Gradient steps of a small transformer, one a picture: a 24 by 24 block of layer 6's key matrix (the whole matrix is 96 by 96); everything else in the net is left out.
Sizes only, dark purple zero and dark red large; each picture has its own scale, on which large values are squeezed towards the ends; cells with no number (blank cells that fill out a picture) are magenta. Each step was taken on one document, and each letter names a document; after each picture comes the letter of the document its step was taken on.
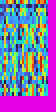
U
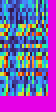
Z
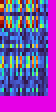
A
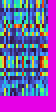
Z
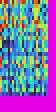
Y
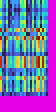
Y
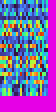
Z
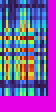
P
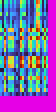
Y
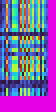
P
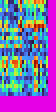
A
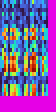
U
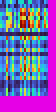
P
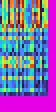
Y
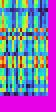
Y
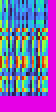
Y
